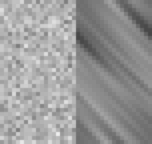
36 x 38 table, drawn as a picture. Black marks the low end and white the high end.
It is made of 1 by 2 panels. Panel 1,1: high, fine-grained. Panel 1,2: middling, slanting down to the right.
